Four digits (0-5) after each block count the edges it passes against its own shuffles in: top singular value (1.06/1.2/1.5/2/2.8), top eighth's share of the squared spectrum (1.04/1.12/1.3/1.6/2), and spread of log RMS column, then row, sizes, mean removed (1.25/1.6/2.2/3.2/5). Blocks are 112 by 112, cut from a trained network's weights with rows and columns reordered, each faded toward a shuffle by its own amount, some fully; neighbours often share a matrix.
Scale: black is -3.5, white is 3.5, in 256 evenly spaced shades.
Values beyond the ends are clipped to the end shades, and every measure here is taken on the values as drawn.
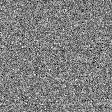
2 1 0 0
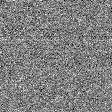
2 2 0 0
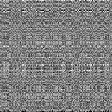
5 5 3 3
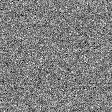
1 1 0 0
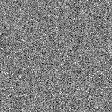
3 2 0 1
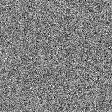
2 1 0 0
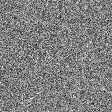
1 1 0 0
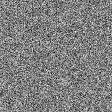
2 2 0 0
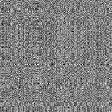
4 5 2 2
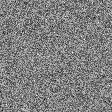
0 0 0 0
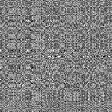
5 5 2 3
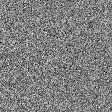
1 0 0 0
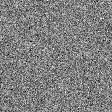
0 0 0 0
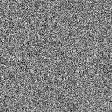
3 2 0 0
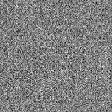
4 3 1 1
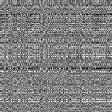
5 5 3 4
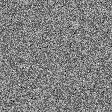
0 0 0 0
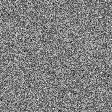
1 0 0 0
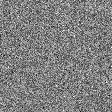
1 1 0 0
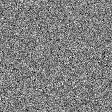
0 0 0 0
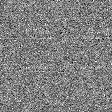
2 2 0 0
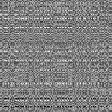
5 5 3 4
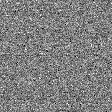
2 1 0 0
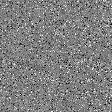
2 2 0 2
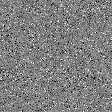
1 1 0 0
